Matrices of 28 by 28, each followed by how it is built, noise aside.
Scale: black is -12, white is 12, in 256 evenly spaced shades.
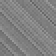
Toeplitz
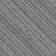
Toeplitz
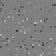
sparse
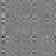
low rank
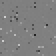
sparse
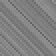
Toeplitz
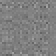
low rank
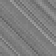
Toeplitz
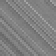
Toeplitz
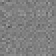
low rank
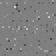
sparse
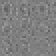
low rank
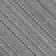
Toeplitz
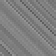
Toeplitz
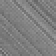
Toeplitz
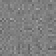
low rank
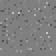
sparse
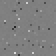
sparse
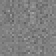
low rank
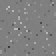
sparse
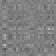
low rank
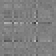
low rank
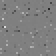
sparse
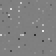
sparse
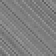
Toeplitz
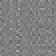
low rank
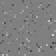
sparse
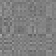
low rank
